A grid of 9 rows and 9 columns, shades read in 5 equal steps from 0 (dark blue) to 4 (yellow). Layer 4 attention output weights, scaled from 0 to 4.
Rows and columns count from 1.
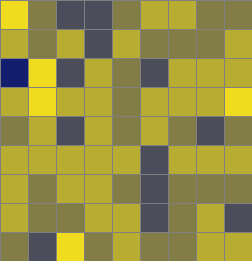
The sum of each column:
23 23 21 22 22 17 22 22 23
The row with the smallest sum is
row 5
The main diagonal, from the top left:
4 2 1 3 2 1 2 3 3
